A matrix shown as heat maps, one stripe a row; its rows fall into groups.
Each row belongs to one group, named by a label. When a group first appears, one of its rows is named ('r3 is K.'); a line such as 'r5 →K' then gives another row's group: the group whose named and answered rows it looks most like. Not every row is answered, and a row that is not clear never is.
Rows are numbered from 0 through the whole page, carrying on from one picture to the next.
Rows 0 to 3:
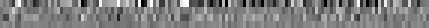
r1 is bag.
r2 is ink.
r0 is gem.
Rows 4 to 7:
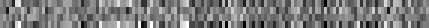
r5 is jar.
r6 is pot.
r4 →gem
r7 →gem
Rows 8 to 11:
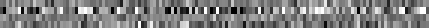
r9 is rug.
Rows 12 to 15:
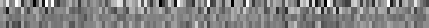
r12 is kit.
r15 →jar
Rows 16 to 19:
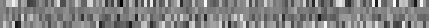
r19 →ink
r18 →pot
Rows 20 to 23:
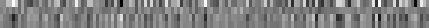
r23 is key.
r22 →key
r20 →bag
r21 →pot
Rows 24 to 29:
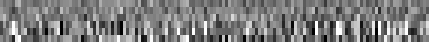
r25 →key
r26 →pot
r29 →gem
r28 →bag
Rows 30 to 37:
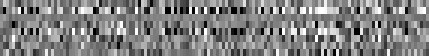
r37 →kit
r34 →rug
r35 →bag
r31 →rug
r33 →key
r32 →pot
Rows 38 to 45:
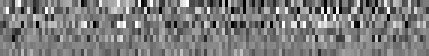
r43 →key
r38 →gem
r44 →ink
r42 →jar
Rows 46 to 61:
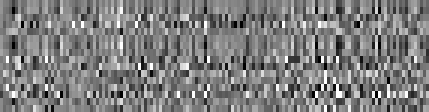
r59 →bag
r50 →bag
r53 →key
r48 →gem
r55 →gem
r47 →key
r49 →rug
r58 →kit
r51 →key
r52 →key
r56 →ink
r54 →kit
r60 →key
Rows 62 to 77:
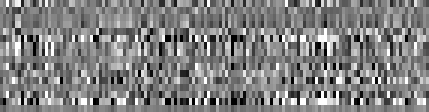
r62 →kit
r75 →kit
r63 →jar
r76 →rug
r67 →rug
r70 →gem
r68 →kit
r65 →gem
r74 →ink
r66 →ink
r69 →kit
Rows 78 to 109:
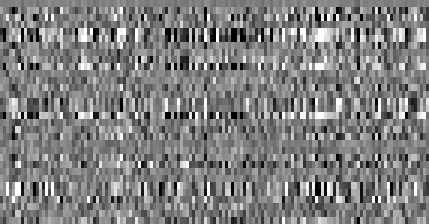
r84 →key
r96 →gem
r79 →key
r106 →bag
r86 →ink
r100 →key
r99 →pot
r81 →pot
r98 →pot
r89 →pot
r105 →kit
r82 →rug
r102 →jar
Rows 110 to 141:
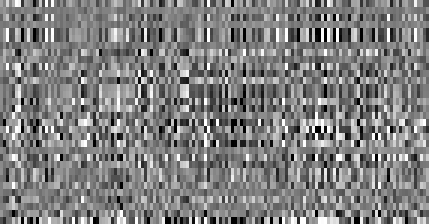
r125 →gem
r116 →jar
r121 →ink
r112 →kit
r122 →gem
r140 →key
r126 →bag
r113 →ink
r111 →pot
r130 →rug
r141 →rug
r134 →jar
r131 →jar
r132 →bag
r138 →ink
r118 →pot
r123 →gem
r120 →gem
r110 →kit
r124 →rug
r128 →kit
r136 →bag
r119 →kit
